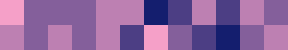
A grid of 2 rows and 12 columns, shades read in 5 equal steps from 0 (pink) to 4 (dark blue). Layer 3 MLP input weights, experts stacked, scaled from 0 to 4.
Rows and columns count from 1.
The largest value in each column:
1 2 2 2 1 3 4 3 3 4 2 2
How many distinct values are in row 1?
5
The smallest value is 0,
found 2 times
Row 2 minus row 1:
1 0 -1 0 0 2 -4 -1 2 1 1 -1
